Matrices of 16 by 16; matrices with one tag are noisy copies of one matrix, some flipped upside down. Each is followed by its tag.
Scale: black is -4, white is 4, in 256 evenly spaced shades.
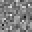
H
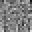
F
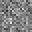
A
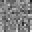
F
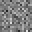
A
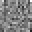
F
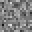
H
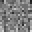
F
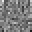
F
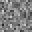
H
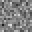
H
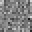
F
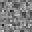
H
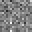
A
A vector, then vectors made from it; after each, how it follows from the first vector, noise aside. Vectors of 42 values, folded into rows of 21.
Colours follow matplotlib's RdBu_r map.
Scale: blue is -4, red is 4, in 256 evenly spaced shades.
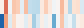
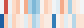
copied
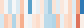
reversed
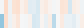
shrunk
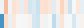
shrunk
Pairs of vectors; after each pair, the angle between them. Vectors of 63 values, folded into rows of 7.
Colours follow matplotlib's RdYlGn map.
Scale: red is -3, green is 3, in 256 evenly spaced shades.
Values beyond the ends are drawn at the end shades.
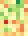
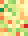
orthogonal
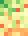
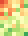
nearly opposite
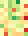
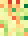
nearly opposite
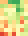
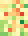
partly opposed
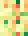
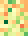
partly aligned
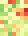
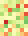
orthogonal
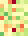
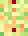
nearly parallel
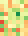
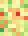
nearly opposite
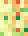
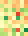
nearly parallel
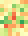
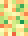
partly aligned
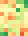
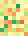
orthogonal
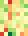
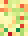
partly opposed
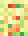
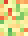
orthogonal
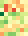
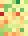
nearly opposite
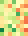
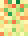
orthogonal
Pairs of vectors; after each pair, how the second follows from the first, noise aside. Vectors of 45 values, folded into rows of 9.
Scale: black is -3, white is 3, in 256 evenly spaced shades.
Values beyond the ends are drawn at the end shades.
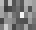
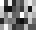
scaled up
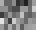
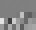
partly zeroed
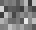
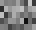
negated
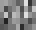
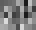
negated
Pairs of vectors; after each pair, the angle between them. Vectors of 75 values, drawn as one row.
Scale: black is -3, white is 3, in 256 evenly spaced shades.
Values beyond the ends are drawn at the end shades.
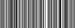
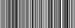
partly aligned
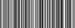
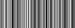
partly opposed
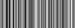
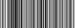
orthogonal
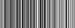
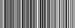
nearly parallel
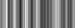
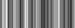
nearly parallel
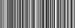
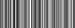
orthogonal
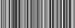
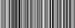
nearly parallel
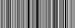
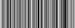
partly aligned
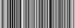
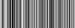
nearly parallel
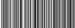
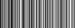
nearly opposite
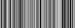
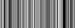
partly aligned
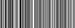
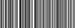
nearly parallel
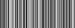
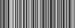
nearly parallel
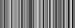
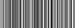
nearly opposite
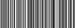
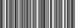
partly opposed
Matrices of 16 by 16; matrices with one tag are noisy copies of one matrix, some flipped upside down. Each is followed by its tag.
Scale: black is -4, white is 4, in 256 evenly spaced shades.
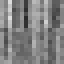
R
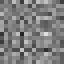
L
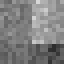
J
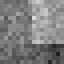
J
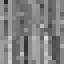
R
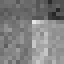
J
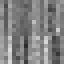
R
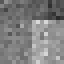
J
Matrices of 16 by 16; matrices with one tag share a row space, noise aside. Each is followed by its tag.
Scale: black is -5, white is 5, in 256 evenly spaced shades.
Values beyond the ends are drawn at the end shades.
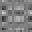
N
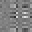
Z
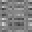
N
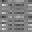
N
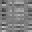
N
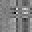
Z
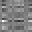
N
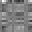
N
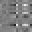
Z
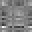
N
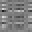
N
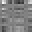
N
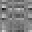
N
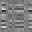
N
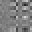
Z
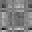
N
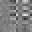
Z
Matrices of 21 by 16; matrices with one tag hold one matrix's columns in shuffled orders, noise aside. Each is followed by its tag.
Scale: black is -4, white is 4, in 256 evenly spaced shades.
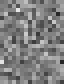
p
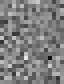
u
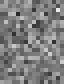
p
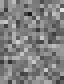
p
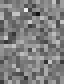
p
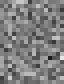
u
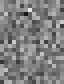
p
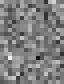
u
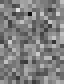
p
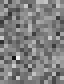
u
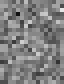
p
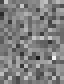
u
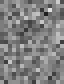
p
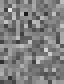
p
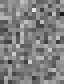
p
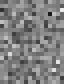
p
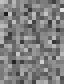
p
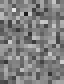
p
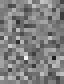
u
